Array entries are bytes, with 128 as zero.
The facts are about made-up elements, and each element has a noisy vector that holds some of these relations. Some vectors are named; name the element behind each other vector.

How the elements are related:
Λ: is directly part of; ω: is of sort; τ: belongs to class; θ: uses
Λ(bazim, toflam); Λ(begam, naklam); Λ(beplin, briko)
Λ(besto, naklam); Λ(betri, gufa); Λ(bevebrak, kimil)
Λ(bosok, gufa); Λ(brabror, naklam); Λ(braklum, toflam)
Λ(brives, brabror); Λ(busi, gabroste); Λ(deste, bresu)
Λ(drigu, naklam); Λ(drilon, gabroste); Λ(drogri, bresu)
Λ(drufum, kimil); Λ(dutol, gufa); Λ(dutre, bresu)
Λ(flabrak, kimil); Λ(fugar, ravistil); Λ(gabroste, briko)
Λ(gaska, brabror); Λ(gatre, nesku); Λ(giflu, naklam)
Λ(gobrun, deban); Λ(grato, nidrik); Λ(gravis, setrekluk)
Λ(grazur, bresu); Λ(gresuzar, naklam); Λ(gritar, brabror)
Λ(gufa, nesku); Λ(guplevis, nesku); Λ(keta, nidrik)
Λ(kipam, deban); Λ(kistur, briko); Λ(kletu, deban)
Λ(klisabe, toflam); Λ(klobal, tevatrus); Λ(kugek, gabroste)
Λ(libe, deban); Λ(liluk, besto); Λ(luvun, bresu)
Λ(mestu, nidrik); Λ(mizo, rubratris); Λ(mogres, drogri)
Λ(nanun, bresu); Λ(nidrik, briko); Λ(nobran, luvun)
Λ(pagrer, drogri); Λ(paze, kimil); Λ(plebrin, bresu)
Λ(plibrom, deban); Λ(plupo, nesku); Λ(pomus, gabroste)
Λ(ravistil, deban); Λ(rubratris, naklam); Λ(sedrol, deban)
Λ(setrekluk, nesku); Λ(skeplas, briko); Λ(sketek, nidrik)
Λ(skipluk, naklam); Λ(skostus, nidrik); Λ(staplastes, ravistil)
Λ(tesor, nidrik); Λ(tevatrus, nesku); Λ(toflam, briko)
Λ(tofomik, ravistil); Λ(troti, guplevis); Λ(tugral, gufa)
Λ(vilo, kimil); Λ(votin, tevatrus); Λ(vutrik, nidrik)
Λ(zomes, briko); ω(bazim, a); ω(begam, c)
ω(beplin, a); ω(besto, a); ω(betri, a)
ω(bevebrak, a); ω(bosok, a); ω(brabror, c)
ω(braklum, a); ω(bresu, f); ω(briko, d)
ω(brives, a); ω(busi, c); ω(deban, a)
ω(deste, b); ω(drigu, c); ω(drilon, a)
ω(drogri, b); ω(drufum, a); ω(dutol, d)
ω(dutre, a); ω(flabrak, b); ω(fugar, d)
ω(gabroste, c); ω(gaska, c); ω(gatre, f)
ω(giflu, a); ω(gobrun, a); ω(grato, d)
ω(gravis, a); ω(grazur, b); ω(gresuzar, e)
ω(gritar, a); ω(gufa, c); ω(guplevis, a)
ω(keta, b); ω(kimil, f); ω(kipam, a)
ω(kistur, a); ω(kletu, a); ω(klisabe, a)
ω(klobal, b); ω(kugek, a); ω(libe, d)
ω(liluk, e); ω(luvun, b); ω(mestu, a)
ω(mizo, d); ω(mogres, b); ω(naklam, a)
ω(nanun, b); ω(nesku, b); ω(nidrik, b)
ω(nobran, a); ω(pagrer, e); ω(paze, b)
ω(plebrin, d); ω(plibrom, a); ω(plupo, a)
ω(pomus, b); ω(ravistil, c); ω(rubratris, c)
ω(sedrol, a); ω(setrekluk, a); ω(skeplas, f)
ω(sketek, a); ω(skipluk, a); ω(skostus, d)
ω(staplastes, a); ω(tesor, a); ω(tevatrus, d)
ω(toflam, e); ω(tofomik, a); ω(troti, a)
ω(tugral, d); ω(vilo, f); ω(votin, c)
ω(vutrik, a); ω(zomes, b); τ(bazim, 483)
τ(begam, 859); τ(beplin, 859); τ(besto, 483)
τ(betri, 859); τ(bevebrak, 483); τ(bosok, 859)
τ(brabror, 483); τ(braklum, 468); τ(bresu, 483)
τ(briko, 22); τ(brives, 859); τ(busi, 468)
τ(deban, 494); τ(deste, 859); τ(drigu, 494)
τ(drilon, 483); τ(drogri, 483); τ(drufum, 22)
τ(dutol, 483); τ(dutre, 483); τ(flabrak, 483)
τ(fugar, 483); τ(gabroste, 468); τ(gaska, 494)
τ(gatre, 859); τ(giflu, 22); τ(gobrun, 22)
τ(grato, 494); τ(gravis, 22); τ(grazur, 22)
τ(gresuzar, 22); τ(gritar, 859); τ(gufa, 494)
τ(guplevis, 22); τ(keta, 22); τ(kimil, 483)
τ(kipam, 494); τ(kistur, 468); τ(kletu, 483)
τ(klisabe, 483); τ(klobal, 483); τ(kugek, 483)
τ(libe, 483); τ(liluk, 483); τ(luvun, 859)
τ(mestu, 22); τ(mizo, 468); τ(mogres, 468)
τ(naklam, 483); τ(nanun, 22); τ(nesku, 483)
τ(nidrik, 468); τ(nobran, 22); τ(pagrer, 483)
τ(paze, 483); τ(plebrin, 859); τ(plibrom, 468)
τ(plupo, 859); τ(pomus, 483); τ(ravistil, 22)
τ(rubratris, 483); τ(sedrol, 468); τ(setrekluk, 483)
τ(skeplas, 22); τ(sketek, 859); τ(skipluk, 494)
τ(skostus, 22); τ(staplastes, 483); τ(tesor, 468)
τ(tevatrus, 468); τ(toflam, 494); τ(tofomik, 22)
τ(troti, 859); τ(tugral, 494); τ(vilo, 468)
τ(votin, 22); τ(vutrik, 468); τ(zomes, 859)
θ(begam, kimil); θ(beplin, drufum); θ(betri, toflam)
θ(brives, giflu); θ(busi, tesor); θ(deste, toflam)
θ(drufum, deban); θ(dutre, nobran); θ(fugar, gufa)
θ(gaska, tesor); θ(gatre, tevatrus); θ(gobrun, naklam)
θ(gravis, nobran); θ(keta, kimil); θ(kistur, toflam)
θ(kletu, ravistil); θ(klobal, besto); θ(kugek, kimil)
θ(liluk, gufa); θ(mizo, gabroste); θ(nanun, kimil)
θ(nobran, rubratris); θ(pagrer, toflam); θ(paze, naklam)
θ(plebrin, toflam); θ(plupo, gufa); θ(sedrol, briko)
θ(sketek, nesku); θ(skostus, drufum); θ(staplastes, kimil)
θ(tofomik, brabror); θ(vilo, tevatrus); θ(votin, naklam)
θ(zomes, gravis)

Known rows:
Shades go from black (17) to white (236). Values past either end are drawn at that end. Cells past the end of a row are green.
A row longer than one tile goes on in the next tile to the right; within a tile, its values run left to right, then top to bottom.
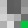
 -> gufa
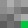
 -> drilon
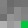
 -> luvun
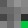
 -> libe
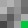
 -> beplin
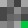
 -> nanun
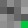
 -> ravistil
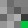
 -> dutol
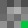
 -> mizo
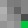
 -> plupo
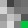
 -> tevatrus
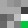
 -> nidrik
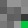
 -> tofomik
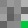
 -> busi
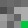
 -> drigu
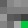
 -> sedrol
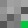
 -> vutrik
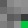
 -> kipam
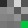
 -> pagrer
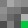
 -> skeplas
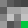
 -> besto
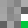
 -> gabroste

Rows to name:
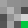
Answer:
briko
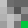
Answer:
guplevis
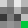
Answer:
zomes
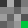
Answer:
nobran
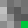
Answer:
gatre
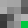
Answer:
skostus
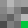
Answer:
mestu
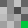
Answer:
betri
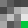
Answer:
brabror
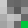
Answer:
setrekluk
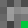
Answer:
liluk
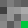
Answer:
giflu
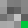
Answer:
klobal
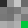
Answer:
deste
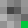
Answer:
votin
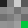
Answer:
plebrin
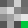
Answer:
toflam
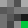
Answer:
staplastes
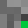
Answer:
kletu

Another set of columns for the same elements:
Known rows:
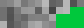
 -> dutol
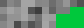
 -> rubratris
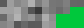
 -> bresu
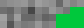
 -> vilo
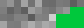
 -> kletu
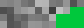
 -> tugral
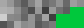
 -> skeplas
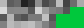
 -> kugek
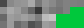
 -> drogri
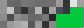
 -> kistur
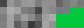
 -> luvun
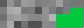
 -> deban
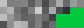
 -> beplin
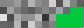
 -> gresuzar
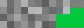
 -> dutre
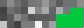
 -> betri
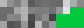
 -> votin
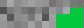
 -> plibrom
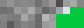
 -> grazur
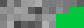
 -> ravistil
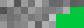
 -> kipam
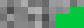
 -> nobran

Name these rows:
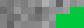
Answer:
mogres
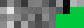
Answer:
toflam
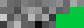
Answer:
grato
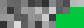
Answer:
keta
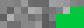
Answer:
drufum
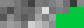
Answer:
staplastes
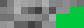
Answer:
tevatrus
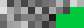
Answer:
busi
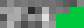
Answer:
kimil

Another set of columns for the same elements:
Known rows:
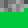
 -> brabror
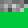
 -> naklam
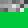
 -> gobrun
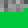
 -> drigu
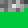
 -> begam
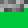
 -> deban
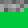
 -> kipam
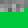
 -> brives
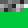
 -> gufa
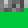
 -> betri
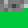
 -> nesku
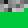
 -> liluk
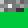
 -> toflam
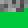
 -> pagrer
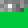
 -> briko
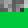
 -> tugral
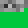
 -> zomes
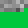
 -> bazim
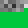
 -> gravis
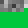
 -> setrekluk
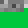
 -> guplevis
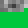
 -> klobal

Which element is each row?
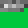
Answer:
kugek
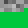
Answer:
gresuzar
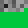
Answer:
dutre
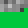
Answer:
skeplas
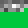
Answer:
staplastes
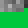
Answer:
gabroste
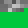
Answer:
nanun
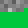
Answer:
grazur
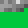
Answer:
beplin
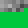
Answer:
kistur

